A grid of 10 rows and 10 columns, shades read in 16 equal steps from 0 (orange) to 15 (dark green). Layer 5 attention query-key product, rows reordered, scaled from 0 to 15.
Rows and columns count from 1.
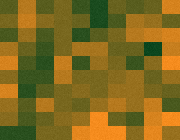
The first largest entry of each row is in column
6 6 5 9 3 2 2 10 2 1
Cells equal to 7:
8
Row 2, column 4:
8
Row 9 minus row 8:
1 1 5 -1 -3 -6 5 5 -1 -11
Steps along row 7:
up down down down up down same up up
